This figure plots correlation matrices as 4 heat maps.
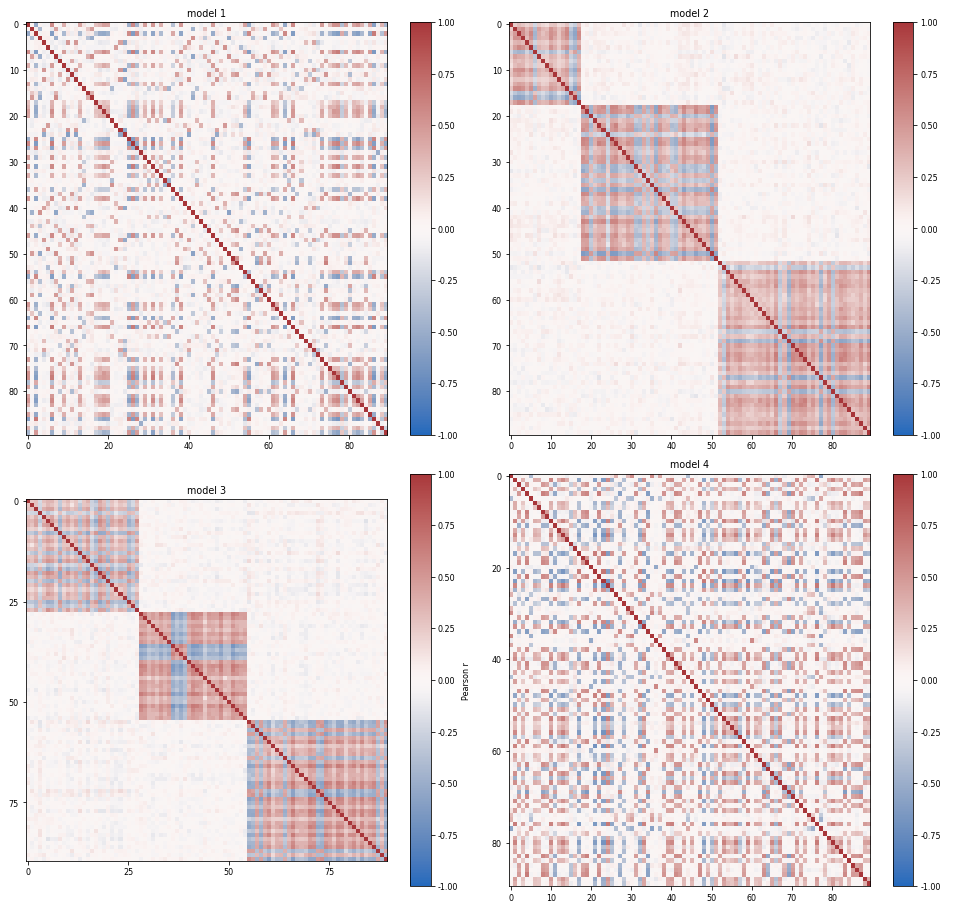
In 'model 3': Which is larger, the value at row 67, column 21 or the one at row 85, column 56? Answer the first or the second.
the first
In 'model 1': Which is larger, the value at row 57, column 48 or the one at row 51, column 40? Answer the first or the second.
the second
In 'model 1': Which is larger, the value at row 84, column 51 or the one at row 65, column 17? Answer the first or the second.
the first
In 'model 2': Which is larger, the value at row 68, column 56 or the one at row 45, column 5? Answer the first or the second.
the first
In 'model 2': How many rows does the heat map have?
90
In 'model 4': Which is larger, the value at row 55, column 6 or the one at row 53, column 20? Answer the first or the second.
the first
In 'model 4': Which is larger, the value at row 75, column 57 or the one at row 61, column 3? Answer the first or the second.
the second
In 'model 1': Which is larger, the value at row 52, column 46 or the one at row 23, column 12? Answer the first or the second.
the second
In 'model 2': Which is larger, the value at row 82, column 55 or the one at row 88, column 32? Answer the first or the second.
the first
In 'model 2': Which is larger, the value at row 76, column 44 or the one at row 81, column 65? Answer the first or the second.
the second
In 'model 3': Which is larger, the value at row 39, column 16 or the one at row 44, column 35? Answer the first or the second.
the second
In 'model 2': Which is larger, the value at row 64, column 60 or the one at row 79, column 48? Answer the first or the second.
the first
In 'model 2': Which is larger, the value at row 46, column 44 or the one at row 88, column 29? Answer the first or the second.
the first
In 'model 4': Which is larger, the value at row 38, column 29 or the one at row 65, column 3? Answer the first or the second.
the second
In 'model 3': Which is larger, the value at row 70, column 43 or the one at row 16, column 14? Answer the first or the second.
the first
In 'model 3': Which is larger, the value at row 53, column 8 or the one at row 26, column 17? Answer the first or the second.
the second
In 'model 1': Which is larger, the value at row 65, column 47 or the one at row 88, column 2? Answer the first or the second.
the first
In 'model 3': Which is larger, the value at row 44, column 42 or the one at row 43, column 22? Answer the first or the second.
the first
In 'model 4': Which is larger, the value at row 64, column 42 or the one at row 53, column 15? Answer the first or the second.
the second
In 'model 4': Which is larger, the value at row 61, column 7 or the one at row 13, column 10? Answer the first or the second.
the second
